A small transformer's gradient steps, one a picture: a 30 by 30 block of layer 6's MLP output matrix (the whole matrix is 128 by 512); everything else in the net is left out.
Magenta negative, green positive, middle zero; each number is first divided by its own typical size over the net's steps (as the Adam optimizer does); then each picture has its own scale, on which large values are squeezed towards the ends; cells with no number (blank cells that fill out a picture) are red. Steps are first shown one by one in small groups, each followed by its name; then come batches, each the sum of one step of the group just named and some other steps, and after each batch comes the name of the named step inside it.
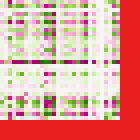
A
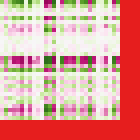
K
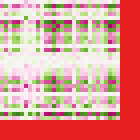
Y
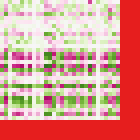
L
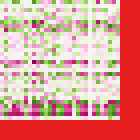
A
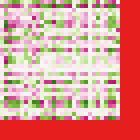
Y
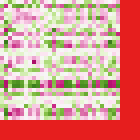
L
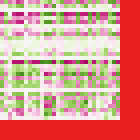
A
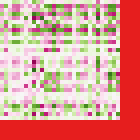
Y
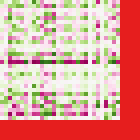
A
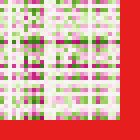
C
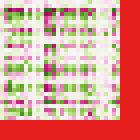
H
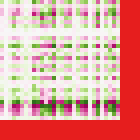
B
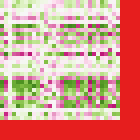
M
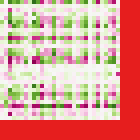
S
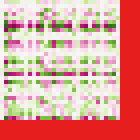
H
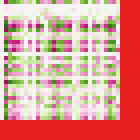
H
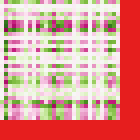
B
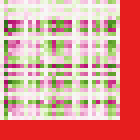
C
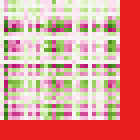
C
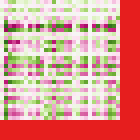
C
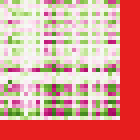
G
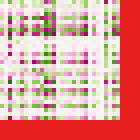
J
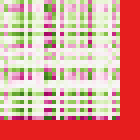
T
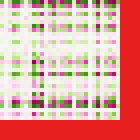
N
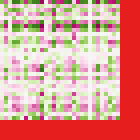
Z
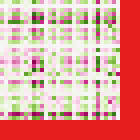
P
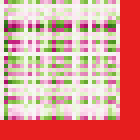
T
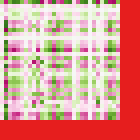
N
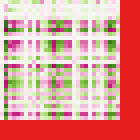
N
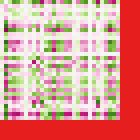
N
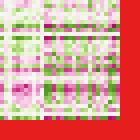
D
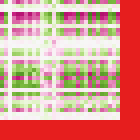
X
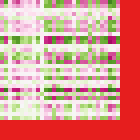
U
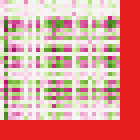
U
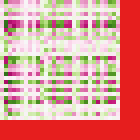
U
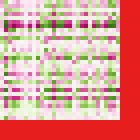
U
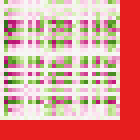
D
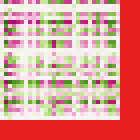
X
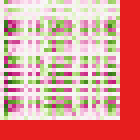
D
